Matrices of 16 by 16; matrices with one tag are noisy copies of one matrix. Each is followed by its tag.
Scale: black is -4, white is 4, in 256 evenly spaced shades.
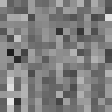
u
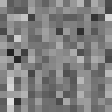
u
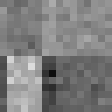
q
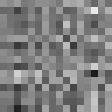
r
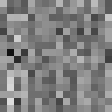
u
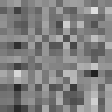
r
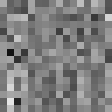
u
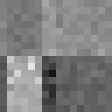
q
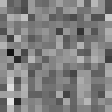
u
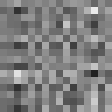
r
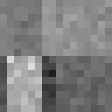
q
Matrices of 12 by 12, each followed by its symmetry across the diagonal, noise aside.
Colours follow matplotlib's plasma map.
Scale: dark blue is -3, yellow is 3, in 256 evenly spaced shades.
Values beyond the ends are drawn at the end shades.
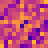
symmetric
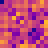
symmetric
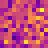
neither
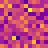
neither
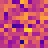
neither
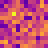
symmetric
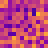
symmetric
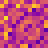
symmetric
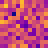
symmetric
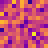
symmetric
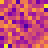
symmetric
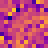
symmetric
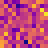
neither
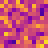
symmetric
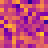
neither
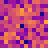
neither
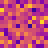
neither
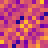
symmetric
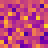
neither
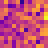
neither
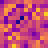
symmetric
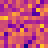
neither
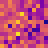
neither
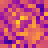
symmetric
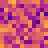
neither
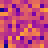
neither
